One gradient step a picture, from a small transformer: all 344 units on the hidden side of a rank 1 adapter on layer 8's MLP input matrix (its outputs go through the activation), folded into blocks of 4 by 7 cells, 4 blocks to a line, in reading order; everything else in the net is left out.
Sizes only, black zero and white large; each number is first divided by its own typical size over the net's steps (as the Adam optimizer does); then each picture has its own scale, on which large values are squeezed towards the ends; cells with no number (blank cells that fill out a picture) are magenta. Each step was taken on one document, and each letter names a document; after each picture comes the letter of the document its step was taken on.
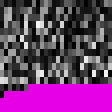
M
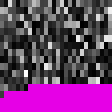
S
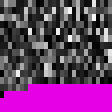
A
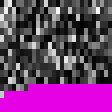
A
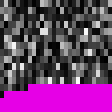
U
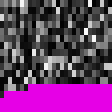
S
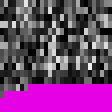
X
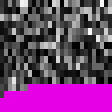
S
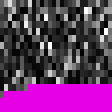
A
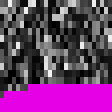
S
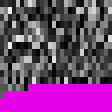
X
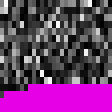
U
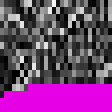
X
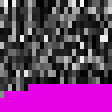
A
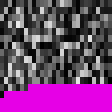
U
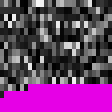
U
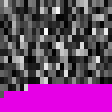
A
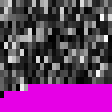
U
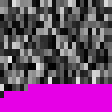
U
